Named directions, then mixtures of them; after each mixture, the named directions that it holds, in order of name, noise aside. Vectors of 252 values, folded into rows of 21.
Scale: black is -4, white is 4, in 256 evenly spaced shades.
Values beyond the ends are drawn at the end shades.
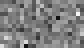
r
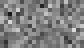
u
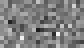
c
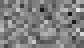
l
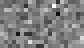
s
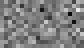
l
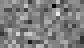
s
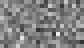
c, u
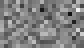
l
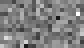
r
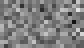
l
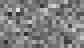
s, u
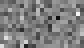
r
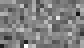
r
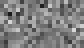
u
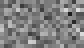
l, s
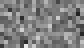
r, u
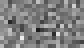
c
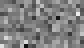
r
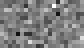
s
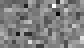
s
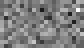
l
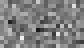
c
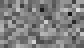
l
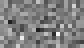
c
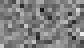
l, r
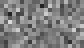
u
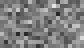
s, u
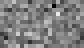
r, s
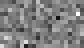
r
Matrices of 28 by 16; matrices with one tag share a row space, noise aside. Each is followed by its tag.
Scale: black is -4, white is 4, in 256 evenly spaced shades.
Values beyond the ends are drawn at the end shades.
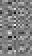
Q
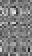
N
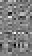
Q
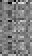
Q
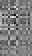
N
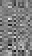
Q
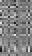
N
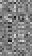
Q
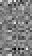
Q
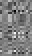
Q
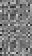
N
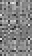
N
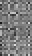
N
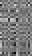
N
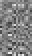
Q
